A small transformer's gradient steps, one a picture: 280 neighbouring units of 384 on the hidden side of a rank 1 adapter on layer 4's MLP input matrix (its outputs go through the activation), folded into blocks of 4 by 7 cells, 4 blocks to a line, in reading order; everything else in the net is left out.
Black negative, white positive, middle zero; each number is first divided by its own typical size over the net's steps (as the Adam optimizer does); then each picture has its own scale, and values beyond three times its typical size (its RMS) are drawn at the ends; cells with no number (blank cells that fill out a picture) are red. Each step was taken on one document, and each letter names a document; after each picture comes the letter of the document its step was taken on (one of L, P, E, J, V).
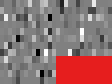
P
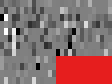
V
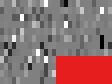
P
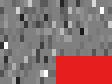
P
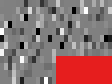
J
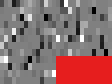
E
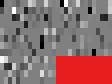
E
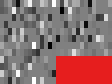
E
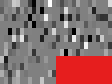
V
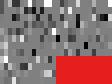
V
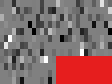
J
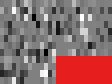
J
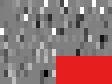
P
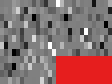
J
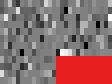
V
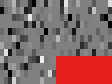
E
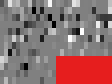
V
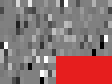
P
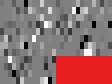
J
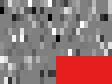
V
